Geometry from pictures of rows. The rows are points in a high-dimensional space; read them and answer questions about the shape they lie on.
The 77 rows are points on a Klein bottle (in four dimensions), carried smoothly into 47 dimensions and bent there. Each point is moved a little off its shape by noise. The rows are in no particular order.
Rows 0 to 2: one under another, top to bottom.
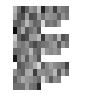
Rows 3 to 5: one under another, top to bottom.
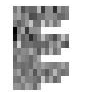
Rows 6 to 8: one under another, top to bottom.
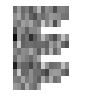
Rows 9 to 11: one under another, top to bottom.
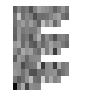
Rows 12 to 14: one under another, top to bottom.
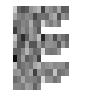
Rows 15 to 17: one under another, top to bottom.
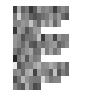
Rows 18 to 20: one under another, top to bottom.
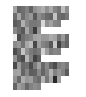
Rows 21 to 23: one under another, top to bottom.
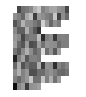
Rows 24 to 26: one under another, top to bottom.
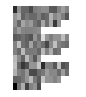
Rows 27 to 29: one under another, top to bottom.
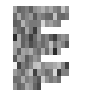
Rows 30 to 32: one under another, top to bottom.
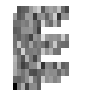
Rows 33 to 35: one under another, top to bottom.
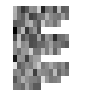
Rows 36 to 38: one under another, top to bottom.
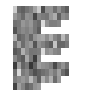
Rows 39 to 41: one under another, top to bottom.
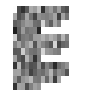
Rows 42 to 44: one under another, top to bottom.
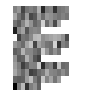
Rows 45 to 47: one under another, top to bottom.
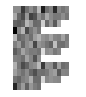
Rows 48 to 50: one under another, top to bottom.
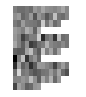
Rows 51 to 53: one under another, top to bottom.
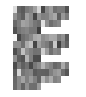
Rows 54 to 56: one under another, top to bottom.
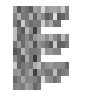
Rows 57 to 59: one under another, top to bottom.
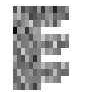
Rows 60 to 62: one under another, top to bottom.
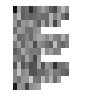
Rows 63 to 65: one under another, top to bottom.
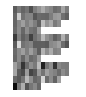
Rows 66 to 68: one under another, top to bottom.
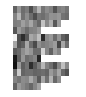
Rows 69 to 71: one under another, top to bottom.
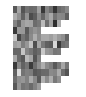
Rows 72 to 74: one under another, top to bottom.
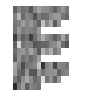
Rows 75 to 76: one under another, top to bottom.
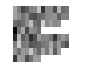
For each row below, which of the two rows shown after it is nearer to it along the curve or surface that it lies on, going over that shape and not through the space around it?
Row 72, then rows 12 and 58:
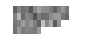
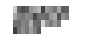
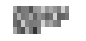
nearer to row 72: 58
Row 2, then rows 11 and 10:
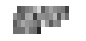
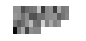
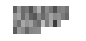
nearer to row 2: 11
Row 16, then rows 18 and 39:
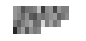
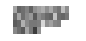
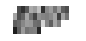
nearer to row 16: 39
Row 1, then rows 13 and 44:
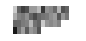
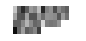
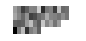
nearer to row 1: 44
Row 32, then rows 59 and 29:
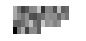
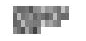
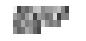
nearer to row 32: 29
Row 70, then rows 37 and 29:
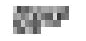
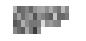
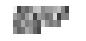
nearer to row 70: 29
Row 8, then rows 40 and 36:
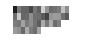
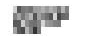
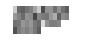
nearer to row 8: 40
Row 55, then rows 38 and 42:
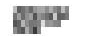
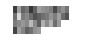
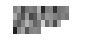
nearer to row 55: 38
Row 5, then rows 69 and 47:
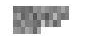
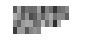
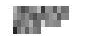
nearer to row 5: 69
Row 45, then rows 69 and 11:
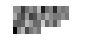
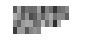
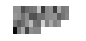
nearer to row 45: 69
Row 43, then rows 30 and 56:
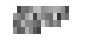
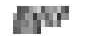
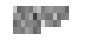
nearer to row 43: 30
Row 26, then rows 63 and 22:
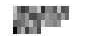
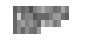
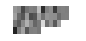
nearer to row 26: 22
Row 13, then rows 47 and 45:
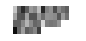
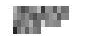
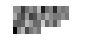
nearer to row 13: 45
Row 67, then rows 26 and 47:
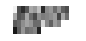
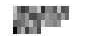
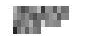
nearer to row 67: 26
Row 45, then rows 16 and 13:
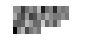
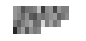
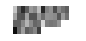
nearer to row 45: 13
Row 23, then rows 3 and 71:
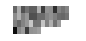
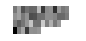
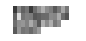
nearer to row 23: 3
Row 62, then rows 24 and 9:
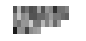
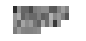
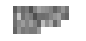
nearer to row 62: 9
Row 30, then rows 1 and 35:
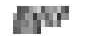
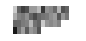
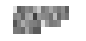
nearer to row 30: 1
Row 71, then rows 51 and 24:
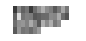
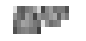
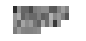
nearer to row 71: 24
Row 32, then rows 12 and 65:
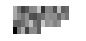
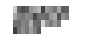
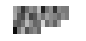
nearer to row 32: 12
